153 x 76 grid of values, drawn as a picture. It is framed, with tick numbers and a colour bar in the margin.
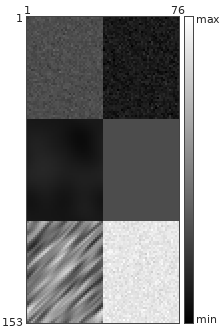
The table splits into 3 rows of 2 panels. Panel 1,1: low, fine-grained, faint in contrast. Panel 1,2: very low, fine-grained, faint in contrast. Panel 2,1: very low, smooth, faint in contrast. Panel 2,2: low, flat. Panel 3,1: middling, slanting up to the right, strong in contrast. Panel 3,2: very high, fine-grained, faint in contrast.
